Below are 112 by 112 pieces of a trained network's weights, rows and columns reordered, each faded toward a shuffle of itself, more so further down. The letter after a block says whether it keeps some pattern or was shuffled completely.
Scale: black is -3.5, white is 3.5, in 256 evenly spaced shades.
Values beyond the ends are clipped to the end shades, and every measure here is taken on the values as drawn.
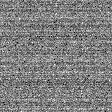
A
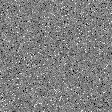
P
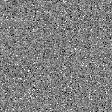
A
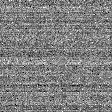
A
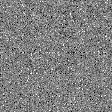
A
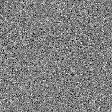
A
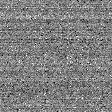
A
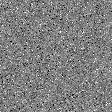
P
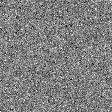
P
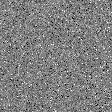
P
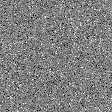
P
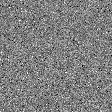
P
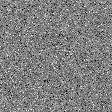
P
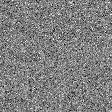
P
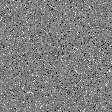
P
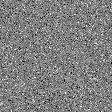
P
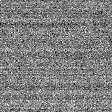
A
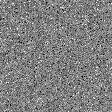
P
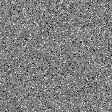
P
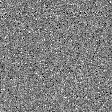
A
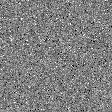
P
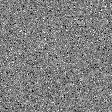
P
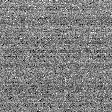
A
